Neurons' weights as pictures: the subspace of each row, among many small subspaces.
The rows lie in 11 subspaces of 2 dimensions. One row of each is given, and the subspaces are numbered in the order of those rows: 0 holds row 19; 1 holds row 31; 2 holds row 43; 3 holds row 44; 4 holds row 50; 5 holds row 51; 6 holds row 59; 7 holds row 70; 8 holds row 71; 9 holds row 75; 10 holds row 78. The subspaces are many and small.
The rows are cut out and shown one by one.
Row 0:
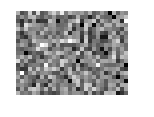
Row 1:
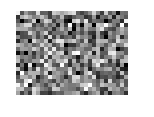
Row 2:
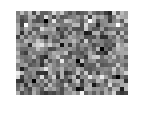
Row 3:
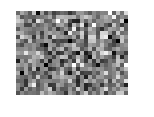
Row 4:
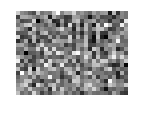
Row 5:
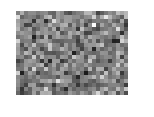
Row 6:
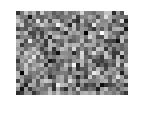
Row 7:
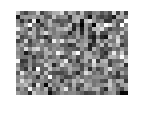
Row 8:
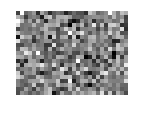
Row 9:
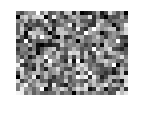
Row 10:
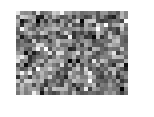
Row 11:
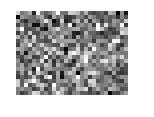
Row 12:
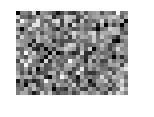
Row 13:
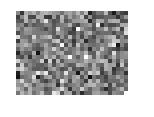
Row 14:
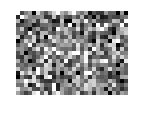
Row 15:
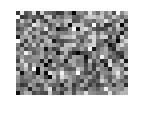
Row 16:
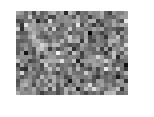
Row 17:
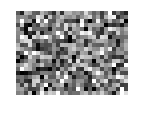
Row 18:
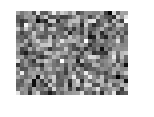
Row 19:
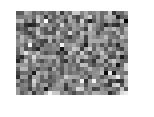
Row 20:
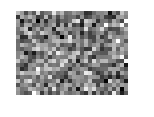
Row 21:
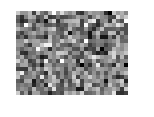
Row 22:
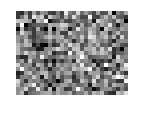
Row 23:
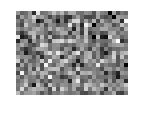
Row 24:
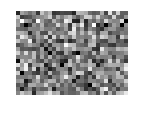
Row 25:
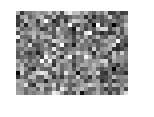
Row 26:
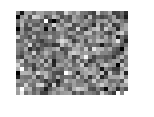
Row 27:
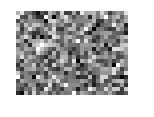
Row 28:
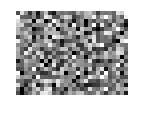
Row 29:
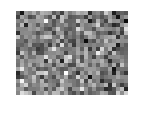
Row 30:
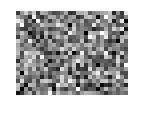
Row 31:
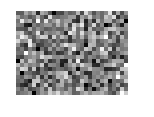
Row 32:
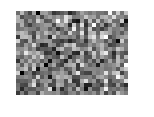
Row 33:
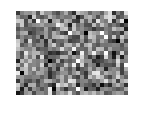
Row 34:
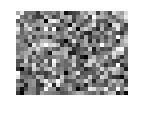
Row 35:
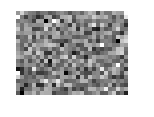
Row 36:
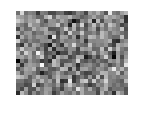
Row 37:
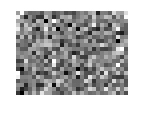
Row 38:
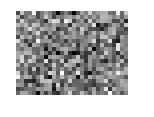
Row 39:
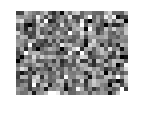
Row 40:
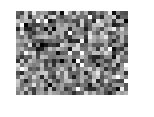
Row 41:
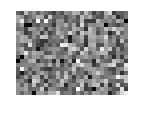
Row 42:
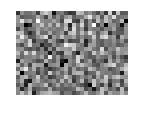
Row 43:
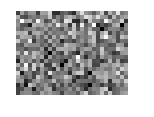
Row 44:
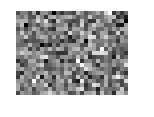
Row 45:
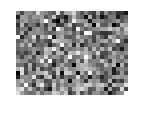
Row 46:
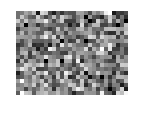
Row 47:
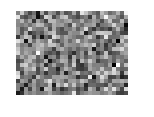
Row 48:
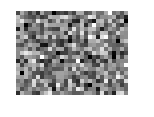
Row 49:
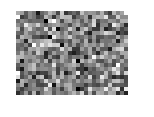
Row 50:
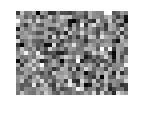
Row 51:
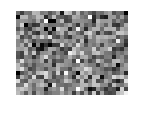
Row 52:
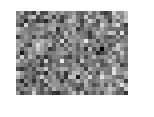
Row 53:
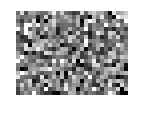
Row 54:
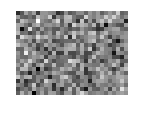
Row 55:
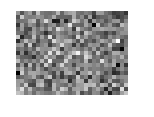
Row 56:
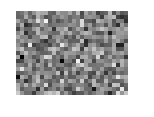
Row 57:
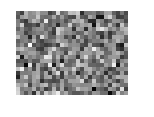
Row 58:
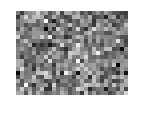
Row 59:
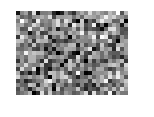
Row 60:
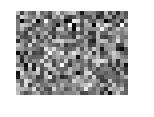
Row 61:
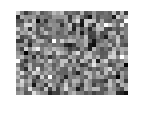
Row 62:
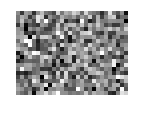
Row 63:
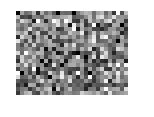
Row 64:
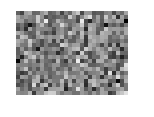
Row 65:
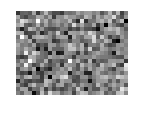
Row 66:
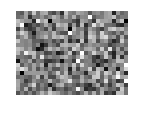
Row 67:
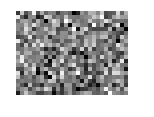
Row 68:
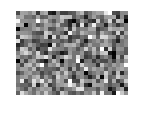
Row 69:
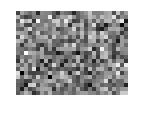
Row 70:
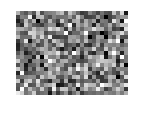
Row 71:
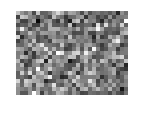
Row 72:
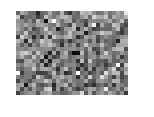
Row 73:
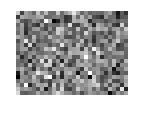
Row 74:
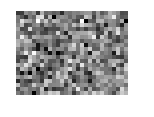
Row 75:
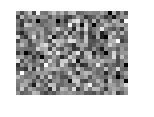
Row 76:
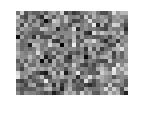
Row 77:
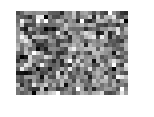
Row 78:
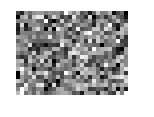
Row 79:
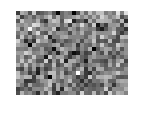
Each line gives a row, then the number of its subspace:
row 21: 3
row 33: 7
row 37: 10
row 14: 6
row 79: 6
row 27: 7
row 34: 10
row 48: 3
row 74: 8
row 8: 4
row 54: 8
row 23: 9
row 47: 7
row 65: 8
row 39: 0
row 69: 1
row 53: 1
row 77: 8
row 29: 4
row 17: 6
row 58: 5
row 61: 0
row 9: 7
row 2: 3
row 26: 10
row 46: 4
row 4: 1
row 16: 5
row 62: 6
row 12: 8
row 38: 6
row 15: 0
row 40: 5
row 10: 8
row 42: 2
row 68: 4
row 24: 2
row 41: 1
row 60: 2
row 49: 5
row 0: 9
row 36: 4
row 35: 10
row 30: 7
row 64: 0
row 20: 6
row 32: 9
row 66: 5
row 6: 7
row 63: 1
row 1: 2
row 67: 0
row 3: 9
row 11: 8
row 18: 3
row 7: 0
